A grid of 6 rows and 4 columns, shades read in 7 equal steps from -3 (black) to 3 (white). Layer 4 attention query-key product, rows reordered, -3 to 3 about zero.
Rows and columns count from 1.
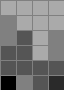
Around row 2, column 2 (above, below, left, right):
1 -1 0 1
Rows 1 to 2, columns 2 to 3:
1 1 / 1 1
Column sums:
-4 -1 2 -1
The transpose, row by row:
1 0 0 -1 -1 -3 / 1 1 -1 -1 -1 0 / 1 1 1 1 -1 -1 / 1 1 0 0 -1 -2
